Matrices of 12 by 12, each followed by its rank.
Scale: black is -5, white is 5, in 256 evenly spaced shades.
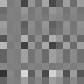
one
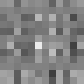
two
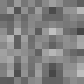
two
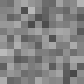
full rank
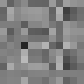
two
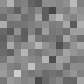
full rank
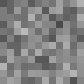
full rank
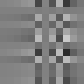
one
